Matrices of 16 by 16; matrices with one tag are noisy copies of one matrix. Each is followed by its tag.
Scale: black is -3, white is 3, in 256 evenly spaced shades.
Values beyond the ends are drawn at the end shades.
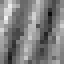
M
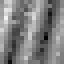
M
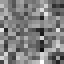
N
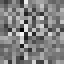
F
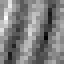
M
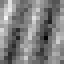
M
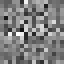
F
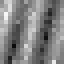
M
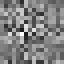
F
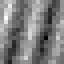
M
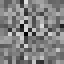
F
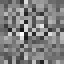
F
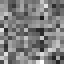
N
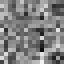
N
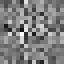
F
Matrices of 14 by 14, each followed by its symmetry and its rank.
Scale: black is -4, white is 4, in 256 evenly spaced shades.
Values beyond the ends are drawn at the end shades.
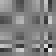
symmetric, rank one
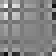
symmetric, rank one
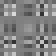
symmetric, rank one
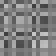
symmetric, rank one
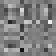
antisymmetric, rank two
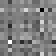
antisymmetric, rank two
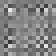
symmetric, rank two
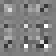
symmetric, rank two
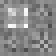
symmetric, rank three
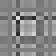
symmetric, rank one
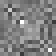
symmetric, rank three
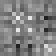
symmetric, rank three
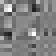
symmetric, rank two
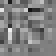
antisymmetric, rank two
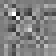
symmetric, rank three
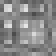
symmetric, rank two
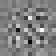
antisymmetric, rank two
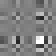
symmetric, rank one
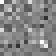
symmetric, rank three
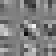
antisymmetric, rank two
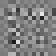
antisymmetric, rank two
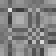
symmetric, rank two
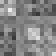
symmetric, rank three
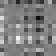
antisymmetric, rank two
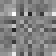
symmetric, rank two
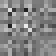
symmetric, rank two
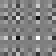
symmetric, rank one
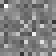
symmetric, rank three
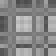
symmetric, rank one
